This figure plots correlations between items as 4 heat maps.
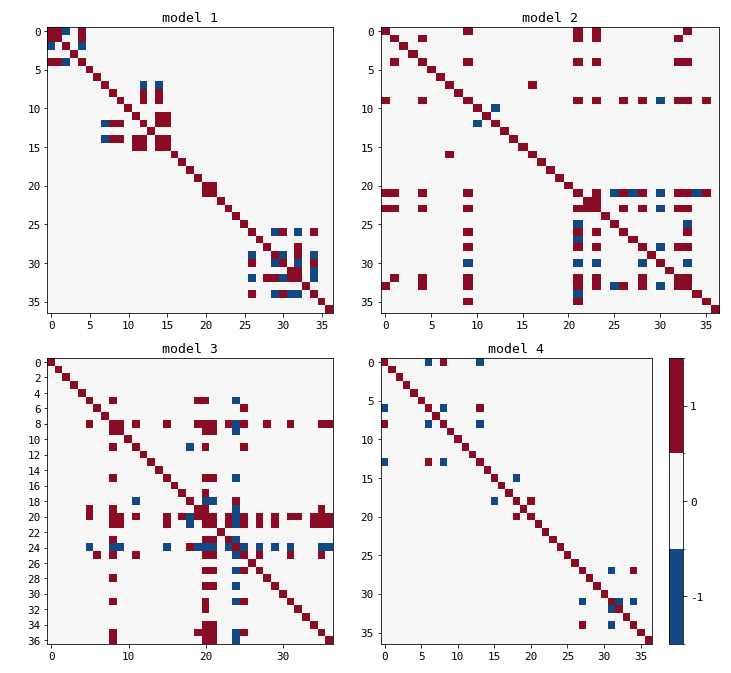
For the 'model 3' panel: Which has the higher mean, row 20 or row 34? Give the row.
20
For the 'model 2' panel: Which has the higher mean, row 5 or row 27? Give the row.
5
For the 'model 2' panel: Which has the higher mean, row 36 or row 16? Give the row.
16
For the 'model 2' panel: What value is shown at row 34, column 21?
-1
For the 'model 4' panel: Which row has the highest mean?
20
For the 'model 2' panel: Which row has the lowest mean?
30
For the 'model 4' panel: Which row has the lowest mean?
31
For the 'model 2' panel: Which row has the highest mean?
23
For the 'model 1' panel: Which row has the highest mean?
14
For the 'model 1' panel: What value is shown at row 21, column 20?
1
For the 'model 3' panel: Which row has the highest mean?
20
